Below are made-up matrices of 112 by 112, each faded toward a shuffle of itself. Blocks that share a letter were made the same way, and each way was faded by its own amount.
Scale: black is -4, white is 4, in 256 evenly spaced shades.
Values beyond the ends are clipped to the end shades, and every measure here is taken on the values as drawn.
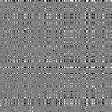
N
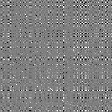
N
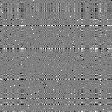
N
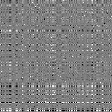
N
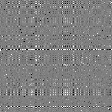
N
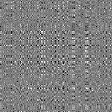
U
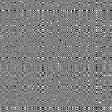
N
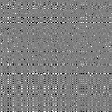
N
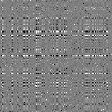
N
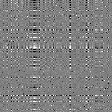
N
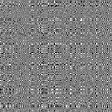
U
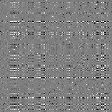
N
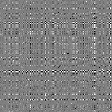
N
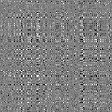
U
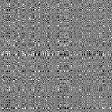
U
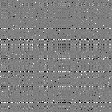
N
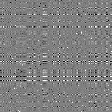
N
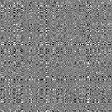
U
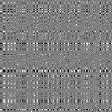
N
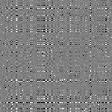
N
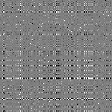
N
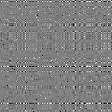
N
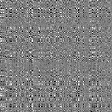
U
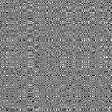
U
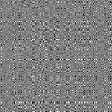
U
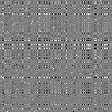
N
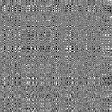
U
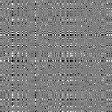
N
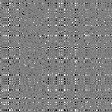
N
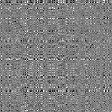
U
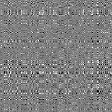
U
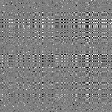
N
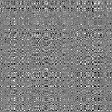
U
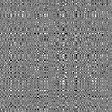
U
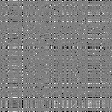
N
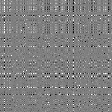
N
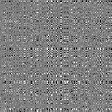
U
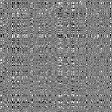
U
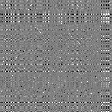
N
